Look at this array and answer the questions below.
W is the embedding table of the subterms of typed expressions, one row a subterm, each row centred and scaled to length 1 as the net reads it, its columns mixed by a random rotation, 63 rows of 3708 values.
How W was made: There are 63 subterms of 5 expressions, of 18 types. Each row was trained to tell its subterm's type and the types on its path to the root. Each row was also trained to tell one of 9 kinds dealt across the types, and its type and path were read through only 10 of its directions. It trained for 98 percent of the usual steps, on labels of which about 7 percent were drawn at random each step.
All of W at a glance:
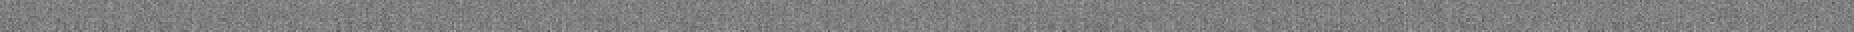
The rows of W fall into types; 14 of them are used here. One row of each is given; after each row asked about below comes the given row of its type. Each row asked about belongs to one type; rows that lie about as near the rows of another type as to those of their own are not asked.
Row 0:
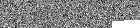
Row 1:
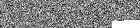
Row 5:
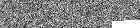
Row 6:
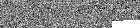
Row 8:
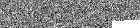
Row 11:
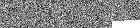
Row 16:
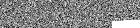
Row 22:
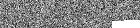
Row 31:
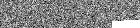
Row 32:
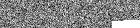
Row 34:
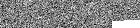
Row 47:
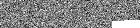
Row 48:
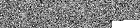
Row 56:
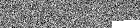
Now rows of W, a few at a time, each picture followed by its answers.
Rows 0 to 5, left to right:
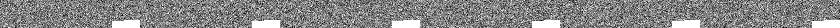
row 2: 56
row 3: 32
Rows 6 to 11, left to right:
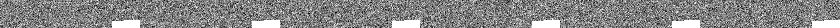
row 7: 1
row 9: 56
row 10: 47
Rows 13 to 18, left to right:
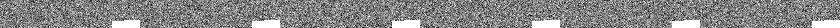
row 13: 0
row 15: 8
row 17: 5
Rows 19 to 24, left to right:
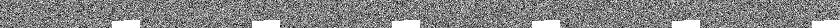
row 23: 32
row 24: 31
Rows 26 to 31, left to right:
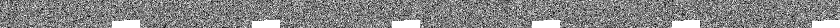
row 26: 11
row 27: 5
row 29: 56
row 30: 34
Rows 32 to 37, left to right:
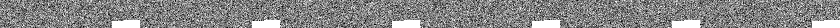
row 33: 5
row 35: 16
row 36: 34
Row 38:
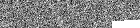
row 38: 0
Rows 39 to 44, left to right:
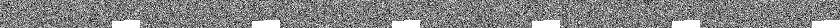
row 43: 34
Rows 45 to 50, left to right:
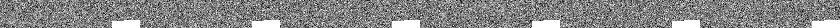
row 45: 1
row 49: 0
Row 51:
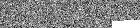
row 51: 56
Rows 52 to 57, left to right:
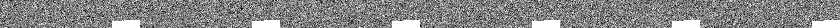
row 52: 11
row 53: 1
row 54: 48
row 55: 1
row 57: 34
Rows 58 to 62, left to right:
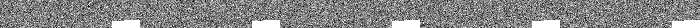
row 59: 48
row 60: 11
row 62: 31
